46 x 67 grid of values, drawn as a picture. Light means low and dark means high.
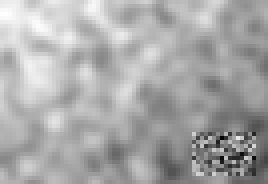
Roughest part: bottom right. Stripes: none. Mirror symmetry: none. Ninth with the highest average: bottom right. Odd patch: rougher, in the bottom right. Slope: up to the bottom right. Grain: blotchy. Ninth with the lowest average: top left.
